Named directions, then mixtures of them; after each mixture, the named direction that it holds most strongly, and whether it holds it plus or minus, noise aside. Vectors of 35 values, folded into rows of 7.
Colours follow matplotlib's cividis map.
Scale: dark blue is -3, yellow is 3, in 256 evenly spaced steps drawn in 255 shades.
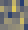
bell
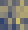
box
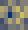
box, plus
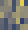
box, plus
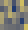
bell, minus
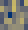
bell, plus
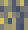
bell, minus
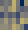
bell, plus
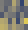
box, minus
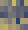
box, minus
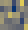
bell, minus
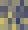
box, minus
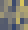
box, plus
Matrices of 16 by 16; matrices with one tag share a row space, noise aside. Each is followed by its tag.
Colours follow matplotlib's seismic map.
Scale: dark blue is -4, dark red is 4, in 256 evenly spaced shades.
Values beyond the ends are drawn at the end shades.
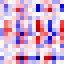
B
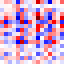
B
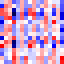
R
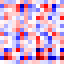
B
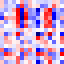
B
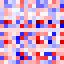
B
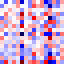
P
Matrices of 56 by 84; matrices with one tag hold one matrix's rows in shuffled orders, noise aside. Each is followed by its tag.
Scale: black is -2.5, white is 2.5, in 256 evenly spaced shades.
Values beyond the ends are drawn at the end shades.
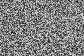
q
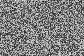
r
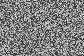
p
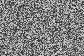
p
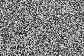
q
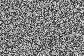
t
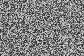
q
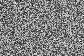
q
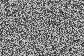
t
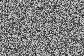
t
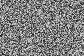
t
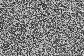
q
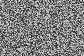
p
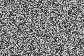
p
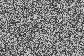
p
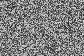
r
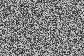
p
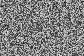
p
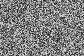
q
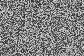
q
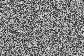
p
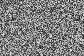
t
